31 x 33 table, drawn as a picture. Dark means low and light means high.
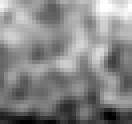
Slope: up to the top. Histogram: bell-shaped. Lone odd cells: none. Ninth with the highest average: top right. Stripes: none.
